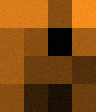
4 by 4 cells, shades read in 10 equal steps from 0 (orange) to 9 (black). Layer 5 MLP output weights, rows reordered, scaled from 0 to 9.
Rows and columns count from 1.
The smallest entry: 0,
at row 1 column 4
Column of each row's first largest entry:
3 3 4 3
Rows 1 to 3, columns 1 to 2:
1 1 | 3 4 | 3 5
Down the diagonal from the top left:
1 4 5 5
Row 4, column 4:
5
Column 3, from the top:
4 9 5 8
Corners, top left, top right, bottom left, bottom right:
1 0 4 5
